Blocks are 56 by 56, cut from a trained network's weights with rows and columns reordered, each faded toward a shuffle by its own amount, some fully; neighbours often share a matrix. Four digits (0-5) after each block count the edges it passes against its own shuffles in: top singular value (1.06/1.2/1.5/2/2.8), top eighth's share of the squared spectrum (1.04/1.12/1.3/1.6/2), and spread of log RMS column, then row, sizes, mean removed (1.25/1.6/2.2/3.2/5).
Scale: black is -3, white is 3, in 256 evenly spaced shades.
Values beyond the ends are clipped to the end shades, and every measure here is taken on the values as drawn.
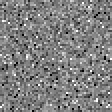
0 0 0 0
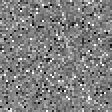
1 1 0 0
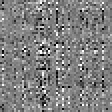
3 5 4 2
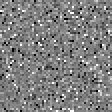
0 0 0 0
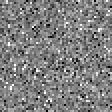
0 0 0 0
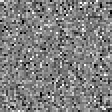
2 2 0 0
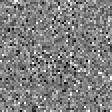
1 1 0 0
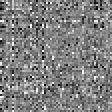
3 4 3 2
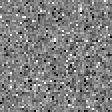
2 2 0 0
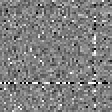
3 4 1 2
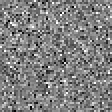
1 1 0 1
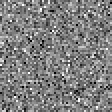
0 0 0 0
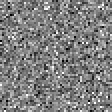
0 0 0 0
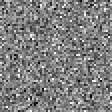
2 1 0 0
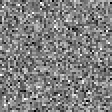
1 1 0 0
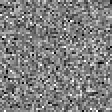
1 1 0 0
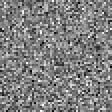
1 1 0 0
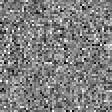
2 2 0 2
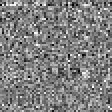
3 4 1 2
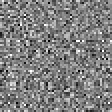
3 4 1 2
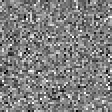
3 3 0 2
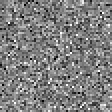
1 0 0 0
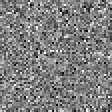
2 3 1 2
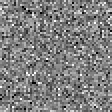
1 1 0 1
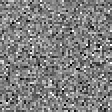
0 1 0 0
